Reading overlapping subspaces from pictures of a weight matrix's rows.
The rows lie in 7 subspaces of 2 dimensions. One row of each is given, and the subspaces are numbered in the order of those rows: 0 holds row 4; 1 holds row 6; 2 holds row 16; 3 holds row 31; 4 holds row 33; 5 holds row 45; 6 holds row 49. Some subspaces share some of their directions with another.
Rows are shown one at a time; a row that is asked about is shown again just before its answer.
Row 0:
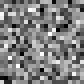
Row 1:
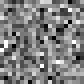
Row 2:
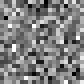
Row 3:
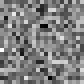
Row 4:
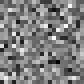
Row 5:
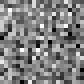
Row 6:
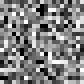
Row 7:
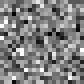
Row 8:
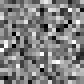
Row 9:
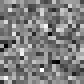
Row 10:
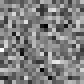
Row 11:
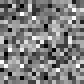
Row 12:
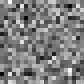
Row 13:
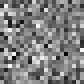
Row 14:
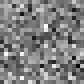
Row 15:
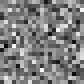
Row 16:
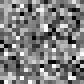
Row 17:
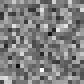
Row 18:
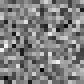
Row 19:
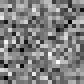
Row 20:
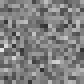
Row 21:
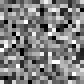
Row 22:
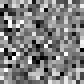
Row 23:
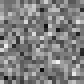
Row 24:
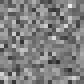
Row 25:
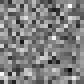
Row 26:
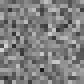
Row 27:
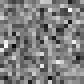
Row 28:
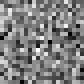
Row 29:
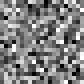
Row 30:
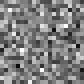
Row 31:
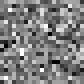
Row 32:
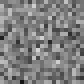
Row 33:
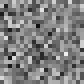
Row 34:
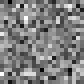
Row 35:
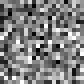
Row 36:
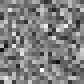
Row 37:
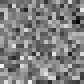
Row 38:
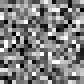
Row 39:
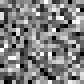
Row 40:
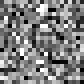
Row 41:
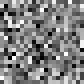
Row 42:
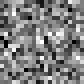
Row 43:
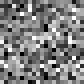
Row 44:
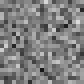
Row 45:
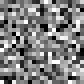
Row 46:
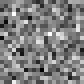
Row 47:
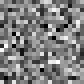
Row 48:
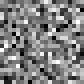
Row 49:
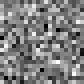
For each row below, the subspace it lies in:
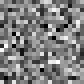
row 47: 0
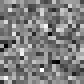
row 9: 3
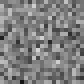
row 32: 6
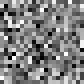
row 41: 4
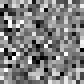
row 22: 4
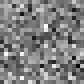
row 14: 2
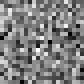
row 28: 6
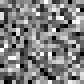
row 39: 3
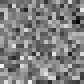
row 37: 3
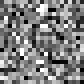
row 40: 1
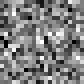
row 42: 5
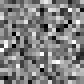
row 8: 5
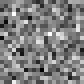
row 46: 5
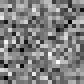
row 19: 2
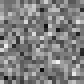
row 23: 6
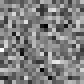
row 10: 1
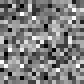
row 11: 2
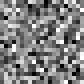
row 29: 1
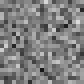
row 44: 3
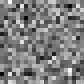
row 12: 0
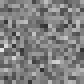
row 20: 4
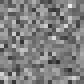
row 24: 0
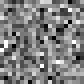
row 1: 5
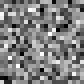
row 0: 4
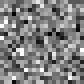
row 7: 5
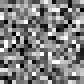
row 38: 2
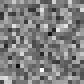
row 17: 4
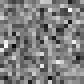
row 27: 5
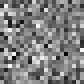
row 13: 4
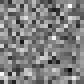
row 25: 0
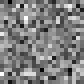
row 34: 0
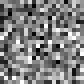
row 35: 6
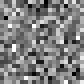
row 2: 1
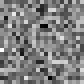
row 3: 1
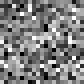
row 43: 2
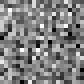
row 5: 6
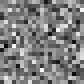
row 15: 1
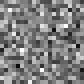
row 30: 6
